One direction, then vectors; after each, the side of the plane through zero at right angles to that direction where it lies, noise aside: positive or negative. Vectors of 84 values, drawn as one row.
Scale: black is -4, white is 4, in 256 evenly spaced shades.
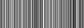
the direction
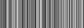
negative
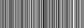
negative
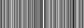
positive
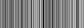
negative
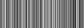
positive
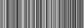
positive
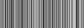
negative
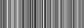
positive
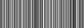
positive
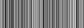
negative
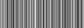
negative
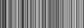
negative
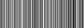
positive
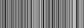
negative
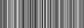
positive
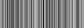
negative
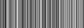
negative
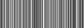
positive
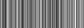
negative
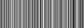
positive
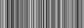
negative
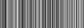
negative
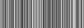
negative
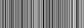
negative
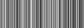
positive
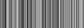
negative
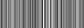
positive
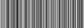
positive
